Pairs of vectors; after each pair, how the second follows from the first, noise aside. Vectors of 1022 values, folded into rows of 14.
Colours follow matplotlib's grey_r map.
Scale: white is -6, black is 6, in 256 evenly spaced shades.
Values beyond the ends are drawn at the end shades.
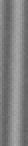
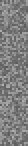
shuffled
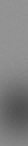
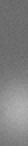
negated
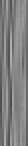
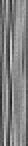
scaled up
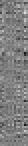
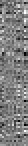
scaled up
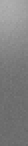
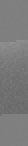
partly zeroed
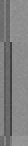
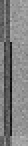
scaled up
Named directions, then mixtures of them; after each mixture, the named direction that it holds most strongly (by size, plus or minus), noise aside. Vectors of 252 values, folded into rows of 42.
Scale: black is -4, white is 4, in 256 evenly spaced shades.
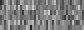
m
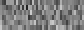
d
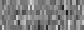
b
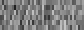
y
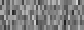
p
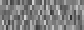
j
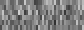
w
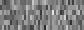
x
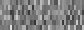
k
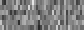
b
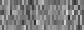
p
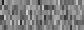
y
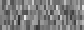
j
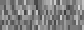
w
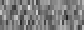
y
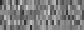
m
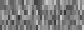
w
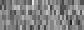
x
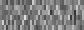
j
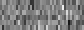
b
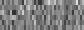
p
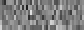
d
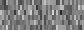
w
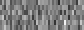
p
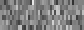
x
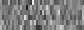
j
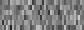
j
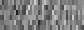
y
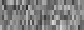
y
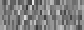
j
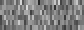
p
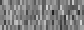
x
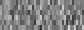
k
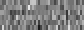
b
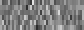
j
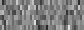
p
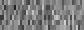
y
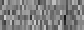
p
